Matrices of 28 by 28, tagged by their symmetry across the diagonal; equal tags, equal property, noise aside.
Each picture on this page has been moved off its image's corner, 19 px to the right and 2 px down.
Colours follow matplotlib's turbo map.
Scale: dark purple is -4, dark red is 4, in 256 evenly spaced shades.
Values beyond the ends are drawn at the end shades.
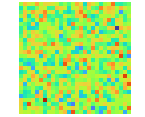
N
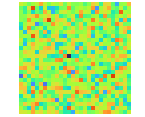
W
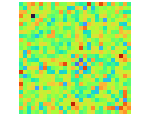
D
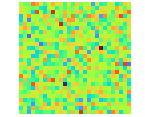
N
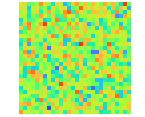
W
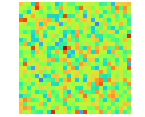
D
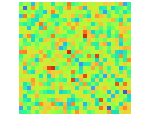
D
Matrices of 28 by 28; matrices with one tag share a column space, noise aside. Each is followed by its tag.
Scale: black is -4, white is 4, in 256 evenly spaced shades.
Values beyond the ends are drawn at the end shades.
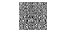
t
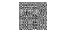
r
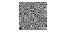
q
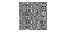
r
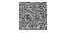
q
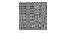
q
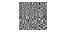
t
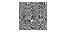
t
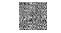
t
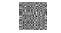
r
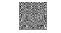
q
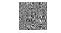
t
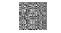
r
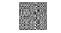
r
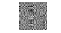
r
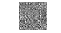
t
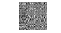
t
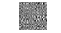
t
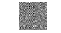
q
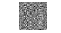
r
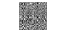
t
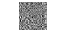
t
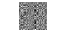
r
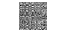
r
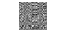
q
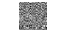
q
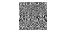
t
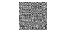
q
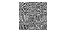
q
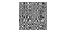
t
